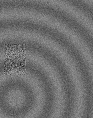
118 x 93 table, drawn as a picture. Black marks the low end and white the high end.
Roughest part: middle left. Odd patch: rougher, in the middle left. Rings: centred on the bottom left. Slope: none.
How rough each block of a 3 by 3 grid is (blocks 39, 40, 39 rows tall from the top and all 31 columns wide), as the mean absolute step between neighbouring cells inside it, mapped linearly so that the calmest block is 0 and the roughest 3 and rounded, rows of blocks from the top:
000 | 300 | 000
